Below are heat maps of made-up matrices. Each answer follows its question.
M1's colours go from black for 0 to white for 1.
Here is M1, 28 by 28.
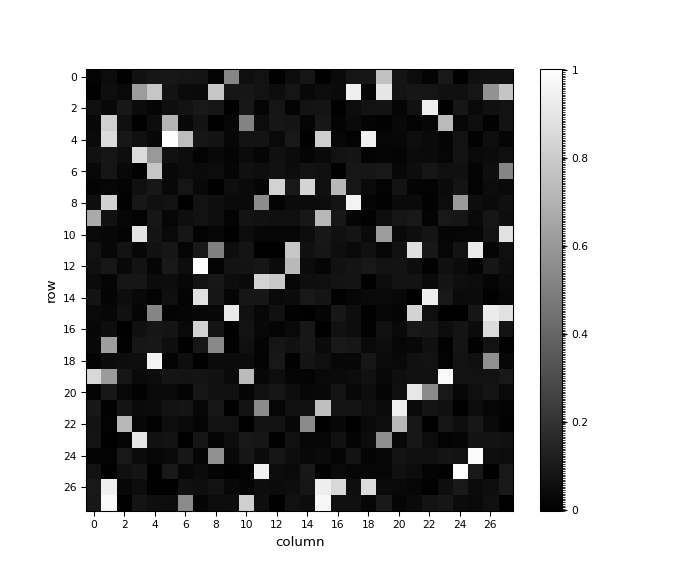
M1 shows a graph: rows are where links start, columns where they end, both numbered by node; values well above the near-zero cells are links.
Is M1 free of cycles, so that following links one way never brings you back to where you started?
no
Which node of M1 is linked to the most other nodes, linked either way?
node 1
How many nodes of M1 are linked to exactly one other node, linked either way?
1
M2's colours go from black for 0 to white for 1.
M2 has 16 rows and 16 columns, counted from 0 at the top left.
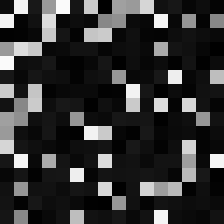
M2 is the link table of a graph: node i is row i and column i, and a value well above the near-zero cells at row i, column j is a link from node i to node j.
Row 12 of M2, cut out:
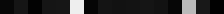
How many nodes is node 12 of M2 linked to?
2
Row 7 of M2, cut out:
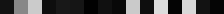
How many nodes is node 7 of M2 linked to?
5
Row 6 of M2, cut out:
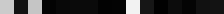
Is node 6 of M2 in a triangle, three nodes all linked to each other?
yes
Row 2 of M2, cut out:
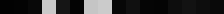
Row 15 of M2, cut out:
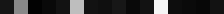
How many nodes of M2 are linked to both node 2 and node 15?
0
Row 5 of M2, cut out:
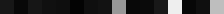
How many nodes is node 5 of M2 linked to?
3
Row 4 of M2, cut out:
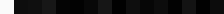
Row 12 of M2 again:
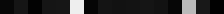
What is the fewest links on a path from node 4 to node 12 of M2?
4
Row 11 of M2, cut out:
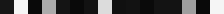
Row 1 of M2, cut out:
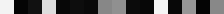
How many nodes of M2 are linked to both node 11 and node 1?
4
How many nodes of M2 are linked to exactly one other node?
2
